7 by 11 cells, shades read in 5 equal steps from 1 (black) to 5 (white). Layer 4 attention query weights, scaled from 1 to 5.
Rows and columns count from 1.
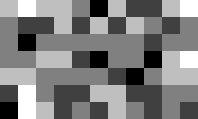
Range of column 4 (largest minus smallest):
2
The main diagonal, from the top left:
4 2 3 4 3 4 4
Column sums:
20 25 23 22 18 18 22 18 15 23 25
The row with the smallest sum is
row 3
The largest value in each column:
4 5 4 4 3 4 4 4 3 4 5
